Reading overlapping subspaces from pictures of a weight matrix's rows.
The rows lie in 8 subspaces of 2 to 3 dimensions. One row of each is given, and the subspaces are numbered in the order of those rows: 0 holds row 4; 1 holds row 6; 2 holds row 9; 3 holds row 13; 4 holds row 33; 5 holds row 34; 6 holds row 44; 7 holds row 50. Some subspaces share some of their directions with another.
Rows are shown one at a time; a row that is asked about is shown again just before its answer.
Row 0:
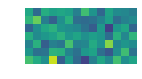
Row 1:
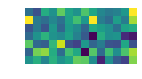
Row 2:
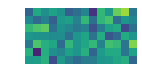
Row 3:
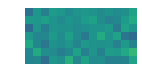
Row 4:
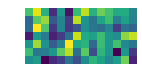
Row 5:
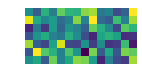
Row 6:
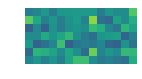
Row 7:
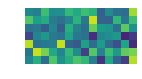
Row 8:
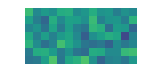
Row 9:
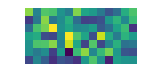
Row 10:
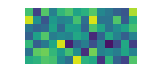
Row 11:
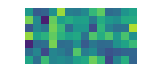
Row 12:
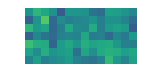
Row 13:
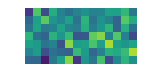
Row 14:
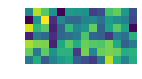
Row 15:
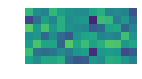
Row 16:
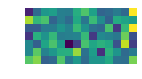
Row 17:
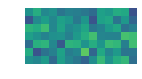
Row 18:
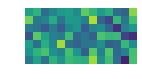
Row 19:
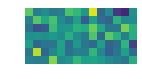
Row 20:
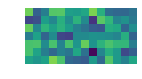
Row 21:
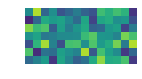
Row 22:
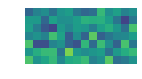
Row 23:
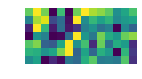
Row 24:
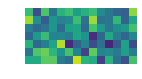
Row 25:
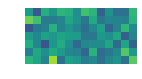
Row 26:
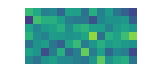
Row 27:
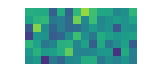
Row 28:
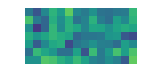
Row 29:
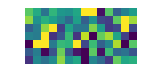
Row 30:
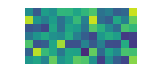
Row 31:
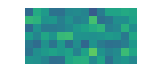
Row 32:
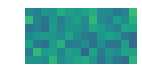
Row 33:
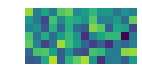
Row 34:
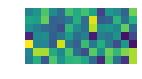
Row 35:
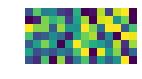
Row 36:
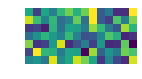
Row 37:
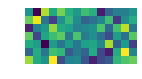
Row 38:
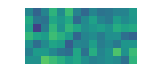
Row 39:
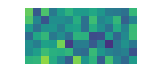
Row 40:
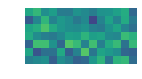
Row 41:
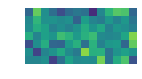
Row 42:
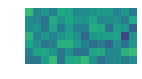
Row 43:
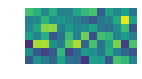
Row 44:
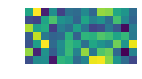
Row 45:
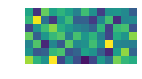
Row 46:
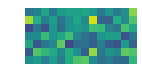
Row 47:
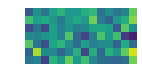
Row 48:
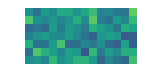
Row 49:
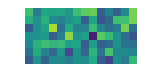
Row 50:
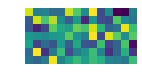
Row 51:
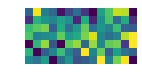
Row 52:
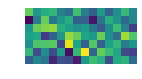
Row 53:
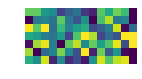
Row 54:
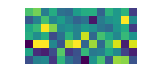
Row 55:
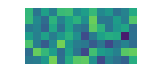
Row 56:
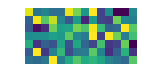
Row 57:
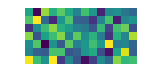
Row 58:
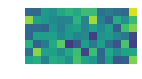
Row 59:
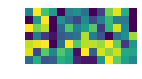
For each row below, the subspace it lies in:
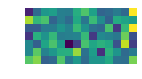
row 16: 4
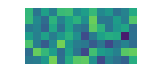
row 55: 4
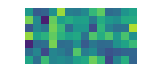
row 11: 5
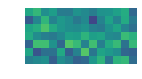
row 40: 2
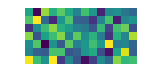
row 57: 6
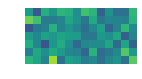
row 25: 6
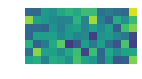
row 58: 4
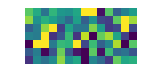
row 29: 2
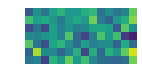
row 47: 3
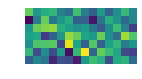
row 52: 2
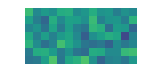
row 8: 4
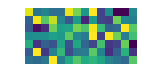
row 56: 7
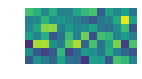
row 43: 2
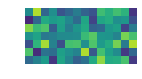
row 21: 6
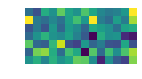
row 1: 7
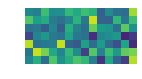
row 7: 5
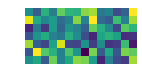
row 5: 0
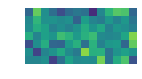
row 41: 1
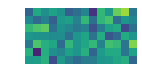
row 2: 7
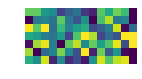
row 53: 3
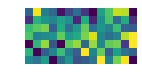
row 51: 1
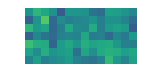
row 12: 5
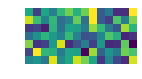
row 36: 7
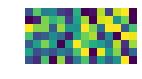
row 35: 6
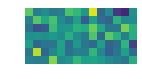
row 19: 7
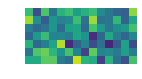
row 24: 3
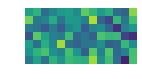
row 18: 6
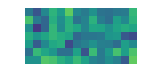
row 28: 0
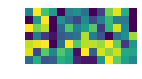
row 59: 5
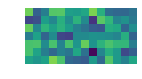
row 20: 1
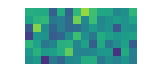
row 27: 0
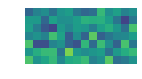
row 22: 2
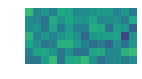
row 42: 4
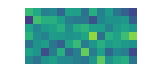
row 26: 7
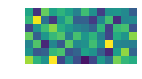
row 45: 6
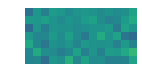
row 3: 3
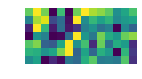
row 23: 0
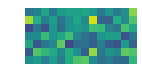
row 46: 1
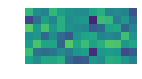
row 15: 1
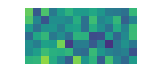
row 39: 3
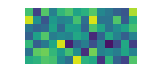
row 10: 3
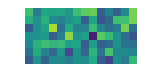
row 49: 2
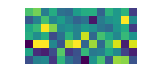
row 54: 2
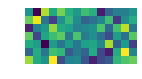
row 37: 6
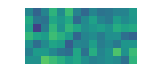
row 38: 0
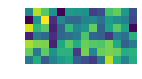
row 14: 5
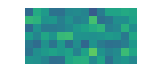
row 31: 1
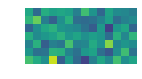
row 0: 6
